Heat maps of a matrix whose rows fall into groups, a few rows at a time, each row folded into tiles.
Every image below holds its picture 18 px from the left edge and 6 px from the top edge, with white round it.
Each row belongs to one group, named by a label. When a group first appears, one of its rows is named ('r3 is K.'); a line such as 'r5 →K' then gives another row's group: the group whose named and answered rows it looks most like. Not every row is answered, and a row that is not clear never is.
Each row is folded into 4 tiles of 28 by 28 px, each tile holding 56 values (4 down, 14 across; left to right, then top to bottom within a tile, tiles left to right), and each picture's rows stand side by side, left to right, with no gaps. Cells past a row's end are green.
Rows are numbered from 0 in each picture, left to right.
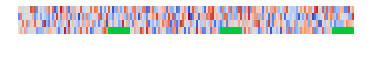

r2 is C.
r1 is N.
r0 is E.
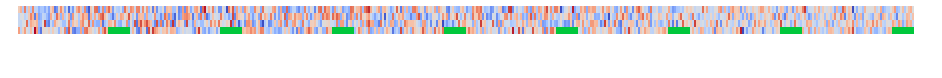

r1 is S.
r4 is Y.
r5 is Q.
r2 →N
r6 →E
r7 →E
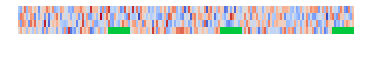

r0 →C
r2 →C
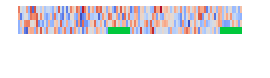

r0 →S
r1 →C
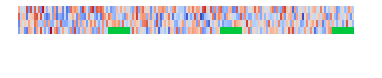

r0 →S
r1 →C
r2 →E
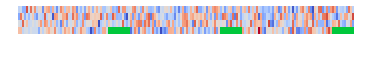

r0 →E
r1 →S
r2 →Y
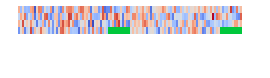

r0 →N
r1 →C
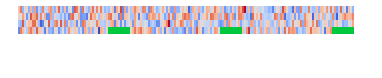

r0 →S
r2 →Y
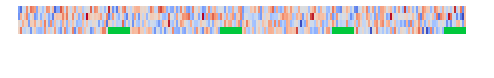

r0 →E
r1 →N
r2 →E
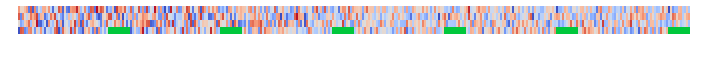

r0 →S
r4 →Q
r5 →N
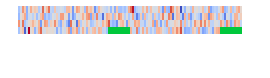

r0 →Q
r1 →E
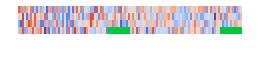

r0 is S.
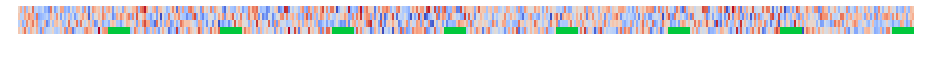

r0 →Y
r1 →Q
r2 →Y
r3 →C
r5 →C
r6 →E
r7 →N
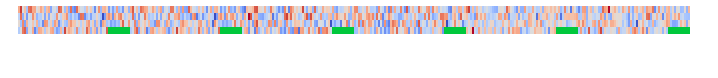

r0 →Q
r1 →Q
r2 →Q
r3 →S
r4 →Y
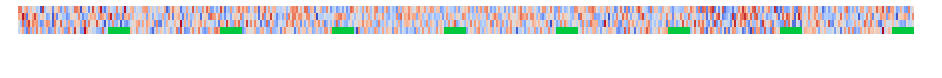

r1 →E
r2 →N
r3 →N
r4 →N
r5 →Q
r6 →N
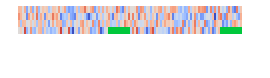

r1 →C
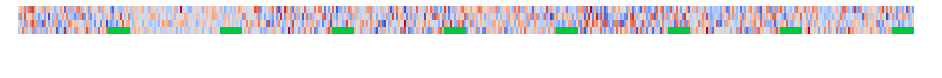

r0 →Q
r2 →E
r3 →E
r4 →Q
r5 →S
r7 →Y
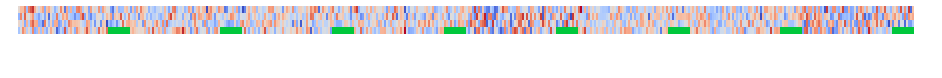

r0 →Q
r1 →Y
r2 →C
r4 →S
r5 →Y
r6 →Y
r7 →S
